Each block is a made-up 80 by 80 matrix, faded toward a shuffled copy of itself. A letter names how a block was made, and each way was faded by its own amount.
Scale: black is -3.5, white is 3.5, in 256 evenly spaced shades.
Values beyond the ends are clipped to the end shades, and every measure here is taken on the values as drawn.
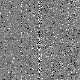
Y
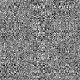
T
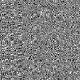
T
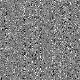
Y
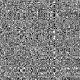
T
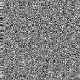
T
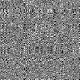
T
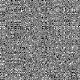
T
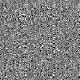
T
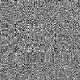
T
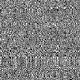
T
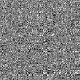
T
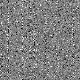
Y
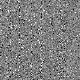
Y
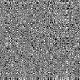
T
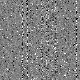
Y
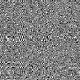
T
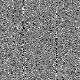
Y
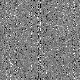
Y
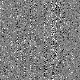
Y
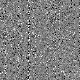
Y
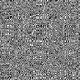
T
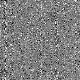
Y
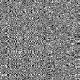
T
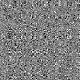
T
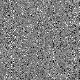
Y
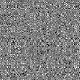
T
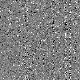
Y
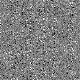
Y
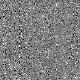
Y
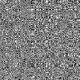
T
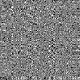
T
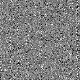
Y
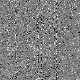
Y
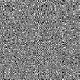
T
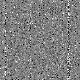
Y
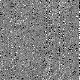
Y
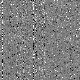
Y
